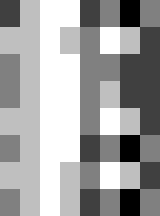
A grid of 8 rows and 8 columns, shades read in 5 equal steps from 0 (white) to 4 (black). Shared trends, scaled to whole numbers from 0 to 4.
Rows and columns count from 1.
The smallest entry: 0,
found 16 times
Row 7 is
1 1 0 1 2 0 1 3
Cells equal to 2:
16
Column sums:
14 8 0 3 19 9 21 21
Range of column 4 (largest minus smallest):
1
